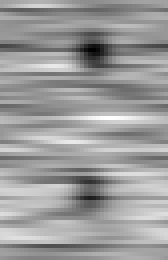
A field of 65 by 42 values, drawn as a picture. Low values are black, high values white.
Overall the values sit about 60% of the way up the scale. There are two dips. The grain runs across in streaks. The ninth with the lowest average is the top middle.
